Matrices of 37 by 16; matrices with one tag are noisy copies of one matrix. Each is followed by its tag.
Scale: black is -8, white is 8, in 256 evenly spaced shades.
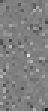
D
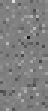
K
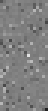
D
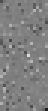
D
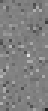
D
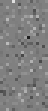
K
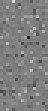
K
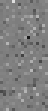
K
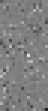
D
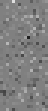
K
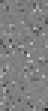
D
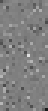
D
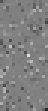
D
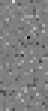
K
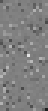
D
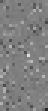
D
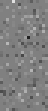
K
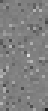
D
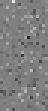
K
